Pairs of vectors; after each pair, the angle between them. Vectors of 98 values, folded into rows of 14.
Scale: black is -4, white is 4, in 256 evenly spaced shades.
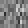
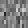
nearly parallel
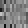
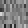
nearly parallel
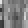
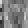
nearly parallel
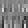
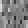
orthogonal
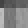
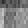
nearly parallel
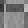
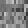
partly aligned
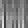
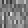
partly aligned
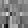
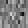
partly opposed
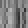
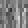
nearly opposite
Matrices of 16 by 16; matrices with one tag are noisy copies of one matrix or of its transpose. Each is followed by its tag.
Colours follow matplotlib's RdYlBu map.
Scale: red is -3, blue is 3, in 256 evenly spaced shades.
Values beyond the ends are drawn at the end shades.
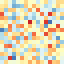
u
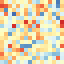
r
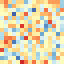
r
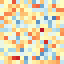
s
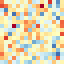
r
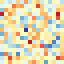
s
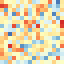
r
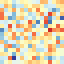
u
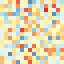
u
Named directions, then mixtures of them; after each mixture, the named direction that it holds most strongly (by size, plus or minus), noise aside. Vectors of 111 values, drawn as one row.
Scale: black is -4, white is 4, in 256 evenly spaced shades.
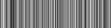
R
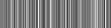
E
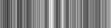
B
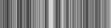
B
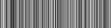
R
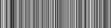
R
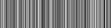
E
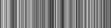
B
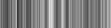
B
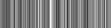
E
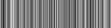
R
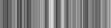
B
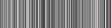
E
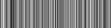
R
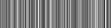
E
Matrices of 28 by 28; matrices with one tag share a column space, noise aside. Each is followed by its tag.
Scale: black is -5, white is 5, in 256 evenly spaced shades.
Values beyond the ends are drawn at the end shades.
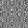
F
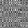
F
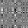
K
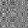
F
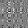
K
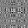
K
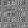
F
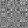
F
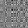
F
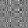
F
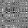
K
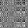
F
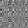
F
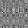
K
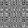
F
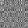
F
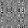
K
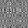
K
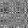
K
